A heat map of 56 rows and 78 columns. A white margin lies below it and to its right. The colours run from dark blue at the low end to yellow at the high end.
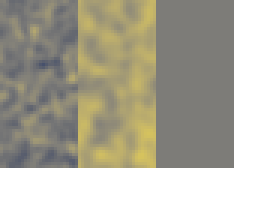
It is made of 1 by 3 panels. Panel 1,1: middling, blotchy. Panel 1,2: high, blotchy. Panel 1,3: middling, flat.
